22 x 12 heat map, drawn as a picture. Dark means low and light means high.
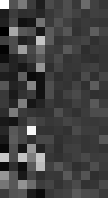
Grain: fine. Mirror symmetry: none. Histogram: skewed, a long tail of high values. Seam: vertical, 40% of the way across, the right part calmer.
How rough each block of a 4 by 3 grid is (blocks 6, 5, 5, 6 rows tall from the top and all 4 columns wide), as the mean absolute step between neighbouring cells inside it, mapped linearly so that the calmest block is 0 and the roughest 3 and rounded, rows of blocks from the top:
2 1 0 | 1 1 0 | 2 0 0 | 3 1 0
